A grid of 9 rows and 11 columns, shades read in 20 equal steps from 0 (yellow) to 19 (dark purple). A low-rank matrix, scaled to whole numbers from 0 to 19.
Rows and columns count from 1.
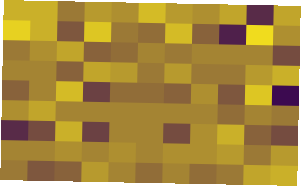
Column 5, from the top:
7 9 10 6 10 8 8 7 8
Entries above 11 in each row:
1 2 1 0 3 0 5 0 1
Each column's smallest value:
1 4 3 2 6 3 3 7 4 0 4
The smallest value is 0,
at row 2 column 10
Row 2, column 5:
9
